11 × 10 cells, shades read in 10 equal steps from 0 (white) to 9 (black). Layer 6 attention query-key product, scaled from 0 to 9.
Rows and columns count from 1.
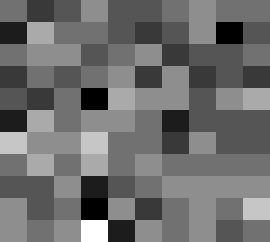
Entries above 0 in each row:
10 10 10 10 10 10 10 10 10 10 9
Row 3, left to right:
5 4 4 6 5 4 7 6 6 5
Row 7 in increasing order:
2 2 4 4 4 5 5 6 6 7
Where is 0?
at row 11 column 4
